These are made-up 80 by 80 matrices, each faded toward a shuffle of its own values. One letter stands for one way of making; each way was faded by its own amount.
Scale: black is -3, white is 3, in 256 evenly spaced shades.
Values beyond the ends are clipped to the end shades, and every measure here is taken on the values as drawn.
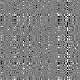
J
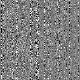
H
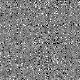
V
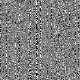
H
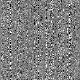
H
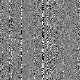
H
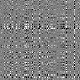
J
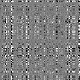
J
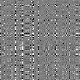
J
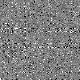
V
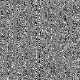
H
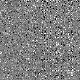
V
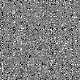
V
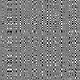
J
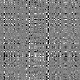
J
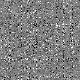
V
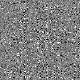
V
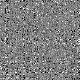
V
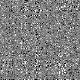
V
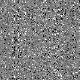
V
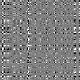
J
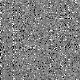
V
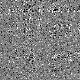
V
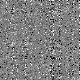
V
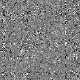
V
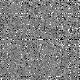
V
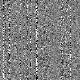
H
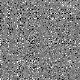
V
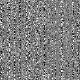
H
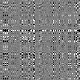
J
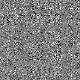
V
